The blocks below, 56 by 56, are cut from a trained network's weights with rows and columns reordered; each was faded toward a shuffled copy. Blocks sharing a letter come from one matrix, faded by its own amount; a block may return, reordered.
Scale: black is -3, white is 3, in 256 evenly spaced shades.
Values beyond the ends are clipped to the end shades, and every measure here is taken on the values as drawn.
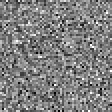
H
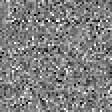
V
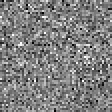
H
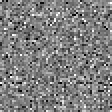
V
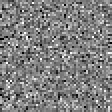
V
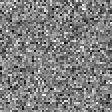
H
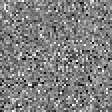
V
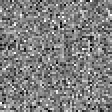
H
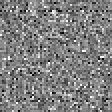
V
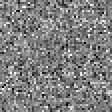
V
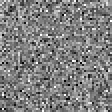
H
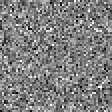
H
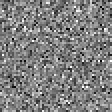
H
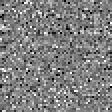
V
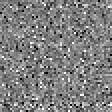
V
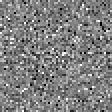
V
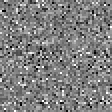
V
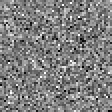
H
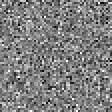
H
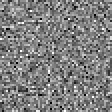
H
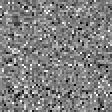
V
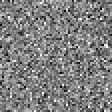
H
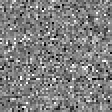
V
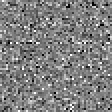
V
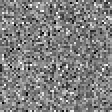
H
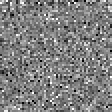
V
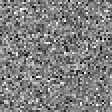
H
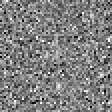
H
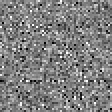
V
